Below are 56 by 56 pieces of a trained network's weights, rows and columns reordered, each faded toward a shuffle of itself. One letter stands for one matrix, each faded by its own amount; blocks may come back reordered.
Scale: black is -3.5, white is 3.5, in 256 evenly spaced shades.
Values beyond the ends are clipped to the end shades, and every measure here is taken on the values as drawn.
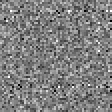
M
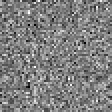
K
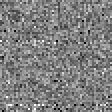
M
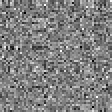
K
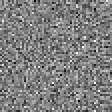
K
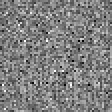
M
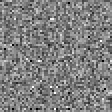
M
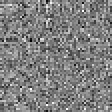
K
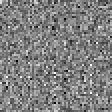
K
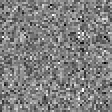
K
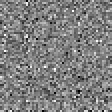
K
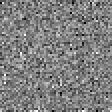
M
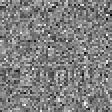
K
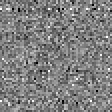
M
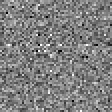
M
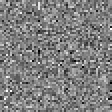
K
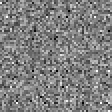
M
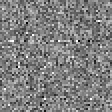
M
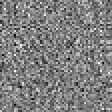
K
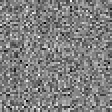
K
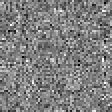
K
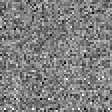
M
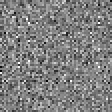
K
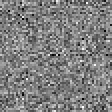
K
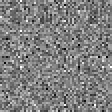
K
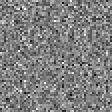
K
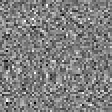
K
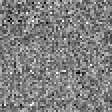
M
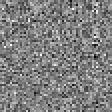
K
